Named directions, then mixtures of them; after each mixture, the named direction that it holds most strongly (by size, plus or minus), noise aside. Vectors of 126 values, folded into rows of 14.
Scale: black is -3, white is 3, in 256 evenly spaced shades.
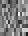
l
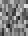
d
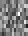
d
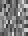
l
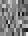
l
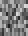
d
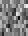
d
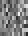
l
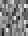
d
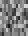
d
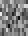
d
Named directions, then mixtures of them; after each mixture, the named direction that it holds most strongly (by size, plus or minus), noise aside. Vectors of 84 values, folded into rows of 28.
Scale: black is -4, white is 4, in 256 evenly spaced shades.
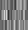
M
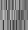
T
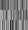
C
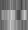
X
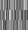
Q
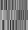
T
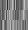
T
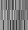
T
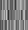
M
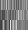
T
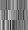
M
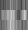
X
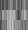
X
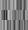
M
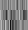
C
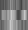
X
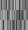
T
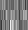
C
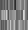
M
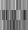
X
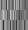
T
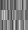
M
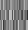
Q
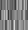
M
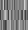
Q
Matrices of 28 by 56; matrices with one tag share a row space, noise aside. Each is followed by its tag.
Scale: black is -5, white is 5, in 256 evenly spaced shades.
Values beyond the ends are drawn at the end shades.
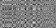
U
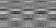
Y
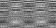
Y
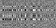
U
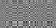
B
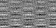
Y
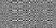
B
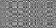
B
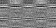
Y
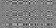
B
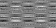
Y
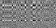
U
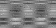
Y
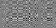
B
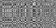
U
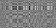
B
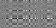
B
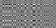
U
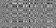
B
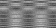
Y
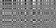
U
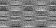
Y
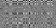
B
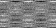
Y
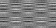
Y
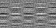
Y
